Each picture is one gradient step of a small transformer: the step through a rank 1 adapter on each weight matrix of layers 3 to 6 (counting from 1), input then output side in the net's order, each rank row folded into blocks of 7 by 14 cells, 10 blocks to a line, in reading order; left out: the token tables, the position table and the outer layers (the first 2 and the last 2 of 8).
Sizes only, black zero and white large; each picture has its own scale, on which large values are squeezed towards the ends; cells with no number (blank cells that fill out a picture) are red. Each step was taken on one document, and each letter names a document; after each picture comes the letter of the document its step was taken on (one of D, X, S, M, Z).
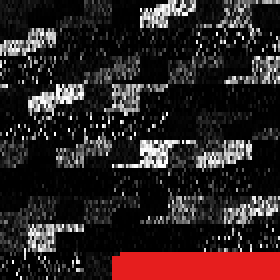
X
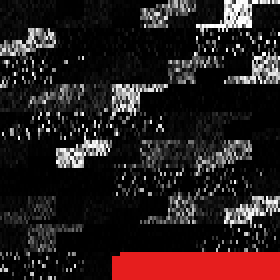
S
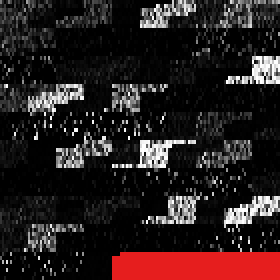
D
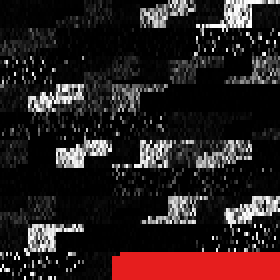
S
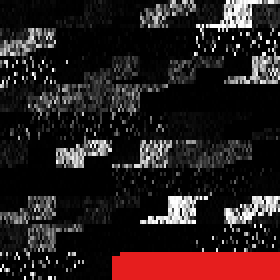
S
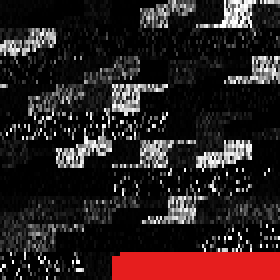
X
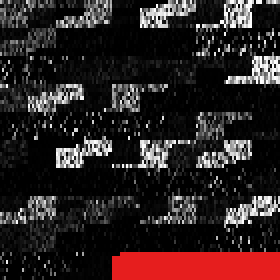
D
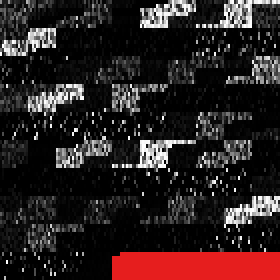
D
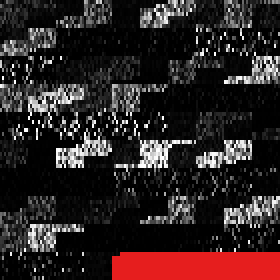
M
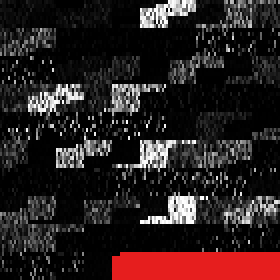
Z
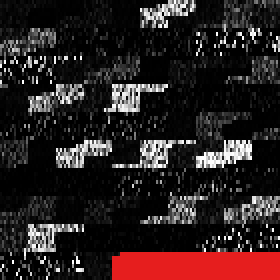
X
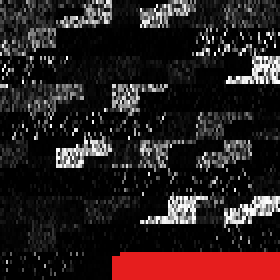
D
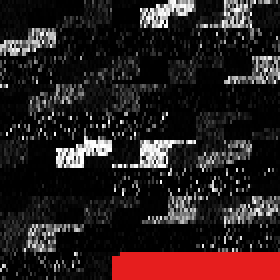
X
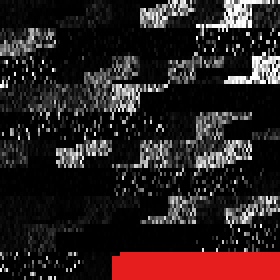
S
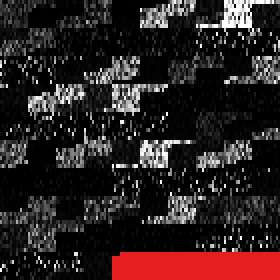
X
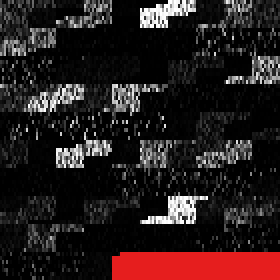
Z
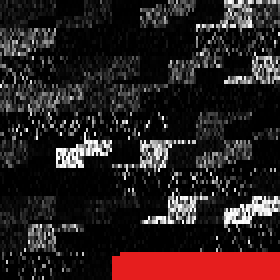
M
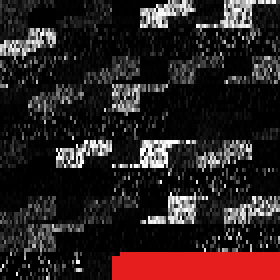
X
